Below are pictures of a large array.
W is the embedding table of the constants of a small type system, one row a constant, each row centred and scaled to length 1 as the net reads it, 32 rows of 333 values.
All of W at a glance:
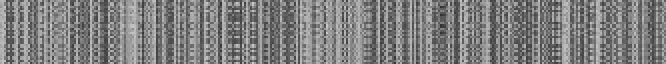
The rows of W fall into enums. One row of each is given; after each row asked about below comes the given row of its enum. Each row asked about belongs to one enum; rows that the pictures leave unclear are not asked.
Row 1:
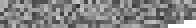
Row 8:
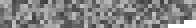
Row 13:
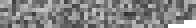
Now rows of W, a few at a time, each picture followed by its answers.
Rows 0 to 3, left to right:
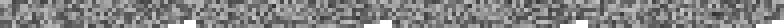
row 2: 1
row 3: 13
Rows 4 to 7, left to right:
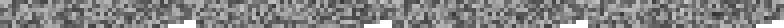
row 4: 8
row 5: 1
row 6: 8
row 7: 13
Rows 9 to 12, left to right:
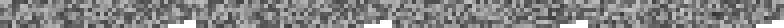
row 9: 8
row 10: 8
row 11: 1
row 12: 13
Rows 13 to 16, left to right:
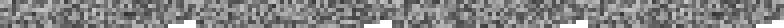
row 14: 1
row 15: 8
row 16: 13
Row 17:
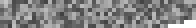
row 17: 8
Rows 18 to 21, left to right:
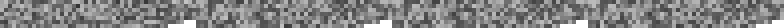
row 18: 1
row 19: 8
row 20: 8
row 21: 8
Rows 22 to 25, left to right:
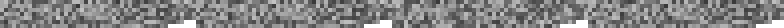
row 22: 1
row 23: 1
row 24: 8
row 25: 1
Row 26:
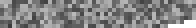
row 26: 8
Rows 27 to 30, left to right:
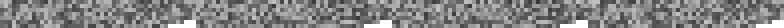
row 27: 8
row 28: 1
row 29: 1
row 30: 8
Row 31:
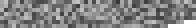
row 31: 1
